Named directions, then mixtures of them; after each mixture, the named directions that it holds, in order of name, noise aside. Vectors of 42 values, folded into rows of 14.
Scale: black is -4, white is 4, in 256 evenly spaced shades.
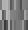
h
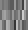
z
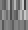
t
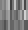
h, t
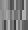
h, z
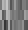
h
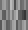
t, z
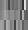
t, z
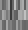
t, z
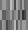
t, z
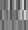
t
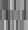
h, z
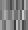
z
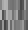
h, t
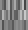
t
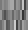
z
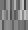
t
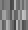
t, z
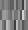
z
